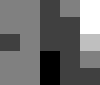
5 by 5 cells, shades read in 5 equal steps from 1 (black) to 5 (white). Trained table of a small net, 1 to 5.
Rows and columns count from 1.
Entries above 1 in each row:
5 5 5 4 4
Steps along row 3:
up down same up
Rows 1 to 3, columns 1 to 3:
3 3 2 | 3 3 2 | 2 3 2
